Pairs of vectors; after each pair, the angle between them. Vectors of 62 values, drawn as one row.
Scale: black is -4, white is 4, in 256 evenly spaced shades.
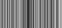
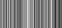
nearly opposite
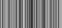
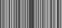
partly aligned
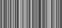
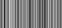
partly aligned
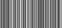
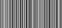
nearly opposite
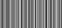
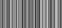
partly aligned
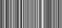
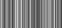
partly opposed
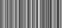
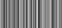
nearly opposite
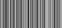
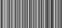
nearly opposite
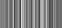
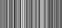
nearly parallel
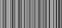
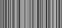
partly aligned
